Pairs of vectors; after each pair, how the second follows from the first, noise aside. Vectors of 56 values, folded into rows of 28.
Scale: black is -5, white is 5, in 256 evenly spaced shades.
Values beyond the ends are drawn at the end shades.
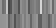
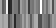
scaled up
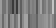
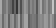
copied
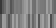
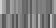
negated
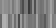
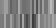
reversed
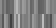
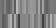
sign-scrambled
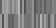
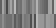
reversed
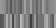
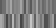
negated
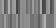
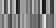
scaled up
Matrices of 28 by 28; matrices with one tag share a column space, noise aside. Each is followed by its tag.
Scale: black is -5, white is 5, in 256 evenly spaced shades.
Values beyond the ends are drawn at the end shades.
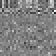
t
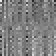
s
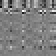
t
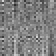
s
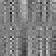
s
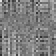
s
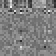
t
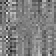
s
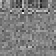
t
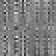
s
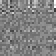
t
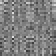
s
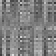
s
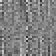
s
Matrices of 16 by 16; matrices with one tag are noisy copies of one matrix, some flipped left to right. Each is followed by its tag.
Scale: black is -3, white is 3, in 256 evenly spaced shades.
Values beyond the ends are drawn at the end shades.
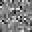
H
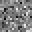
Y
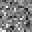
Y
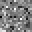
Y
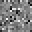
H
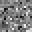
Y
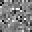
H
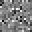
H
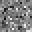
Y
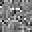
H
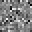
H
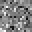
Y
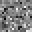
Y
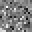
Y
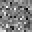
Y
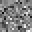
Y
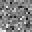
Y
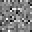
H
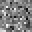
Y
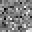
Y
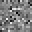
H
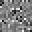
H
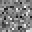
Y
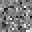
Y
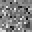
Y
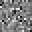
H
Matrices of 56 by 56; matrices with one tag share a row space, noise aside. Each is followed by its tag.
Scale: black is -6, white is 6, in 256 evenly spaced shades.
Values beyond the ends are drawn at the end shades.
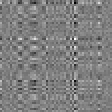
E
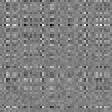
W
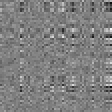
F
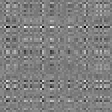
W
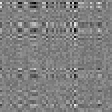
E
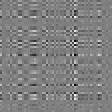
E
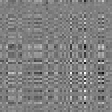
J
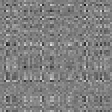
W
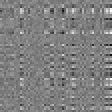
F
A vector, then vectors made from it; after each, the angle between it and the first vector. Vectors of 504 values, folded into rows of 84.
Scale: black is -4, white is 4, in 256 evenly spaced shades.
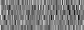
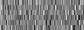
partly aligned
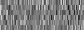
nearly parallel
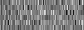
orthogonal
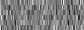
nearly parallel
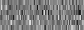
orthogonal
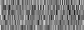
nearly parallel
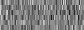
nearly parallel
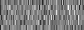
nearly opposite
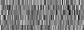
nearly parallel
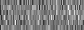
nearly opposite
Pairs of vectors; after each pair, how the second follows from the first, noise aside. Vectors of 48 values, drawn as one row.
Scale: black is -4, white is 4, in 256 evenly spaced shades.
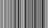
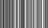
negated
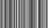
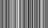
shuffled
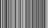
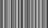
shuffled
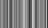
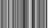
negated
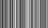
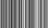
wrapped around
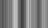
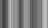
wrapped around
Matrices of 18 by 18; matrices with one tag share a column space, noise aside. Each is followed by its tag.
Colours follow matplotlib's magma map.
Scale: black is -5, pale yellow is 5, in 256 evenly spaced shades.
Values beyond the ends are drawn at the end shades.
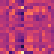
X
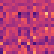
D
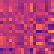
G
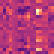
X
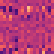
X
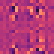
X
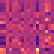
G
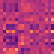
G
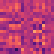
G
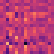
D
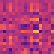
G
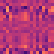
X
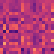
G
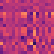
D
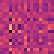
G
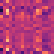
X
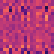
X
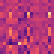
D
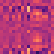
X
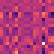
D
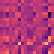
D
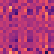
X
